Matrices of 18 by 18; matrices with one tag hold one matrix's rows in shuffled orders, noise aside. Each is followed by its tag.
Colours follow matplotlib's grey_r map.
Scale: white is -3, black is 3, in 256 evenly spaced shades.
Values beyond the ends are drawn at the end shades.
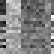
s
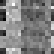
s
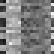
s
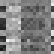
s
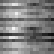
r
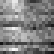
r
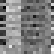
s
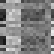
s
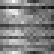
r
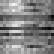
r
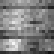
r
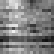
r
